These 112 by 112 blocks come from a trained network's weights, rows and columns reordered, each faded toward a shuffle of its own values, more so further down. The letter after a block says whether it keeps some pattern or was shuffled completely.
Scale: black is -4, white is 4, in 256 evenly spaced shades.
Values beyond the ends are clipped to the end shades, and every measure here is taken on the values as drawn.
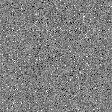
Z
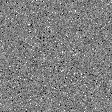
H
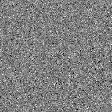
Z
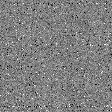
Z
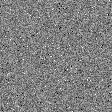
H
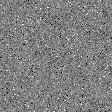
H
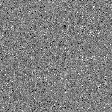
Z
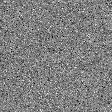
H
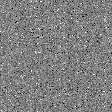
Z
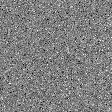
H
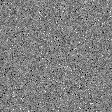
H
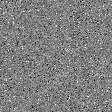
H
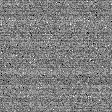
Z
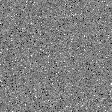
H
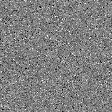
Z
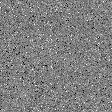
H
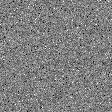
H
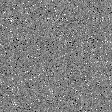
Z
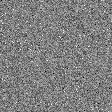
H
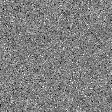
Z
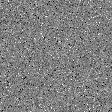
H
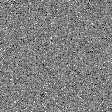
H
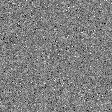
H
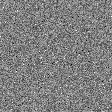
H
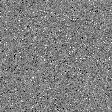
Z
